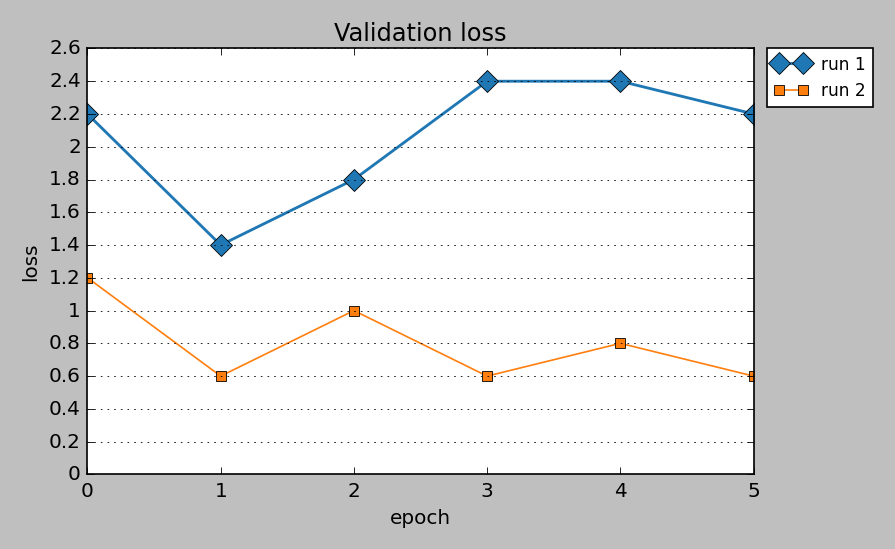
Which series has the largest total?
run 1
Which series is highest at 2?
run 1
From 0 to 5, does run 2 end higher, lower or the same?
lower
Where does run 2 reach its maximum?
0
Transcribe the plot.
Title: Validation loss
x-axis: epoch, ticks 0 1 2 3 4 5
y-axis: loss, ticks 0 0.2 0.4 0.6 0.8 1 1.2 1.4 1.6 1.8 2 2.2 2.4 2.6
Legend: run 1, run 2
Values:
run 1: 2.2 1.4 1.8 2.4 2.4 2.2
run 2: 1.2 0.6 1 0.6 0.8 0.6
